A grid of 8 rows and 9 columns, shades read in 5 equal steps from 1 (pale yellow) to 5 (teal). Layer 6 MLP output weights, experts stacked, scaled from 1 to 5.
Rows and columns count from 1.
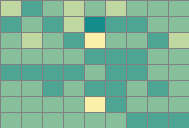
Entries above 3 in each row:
1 5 2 3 6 4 1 3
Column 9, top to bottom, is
3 3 2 3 3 3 3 4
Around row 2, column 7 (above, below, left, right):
3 3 4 3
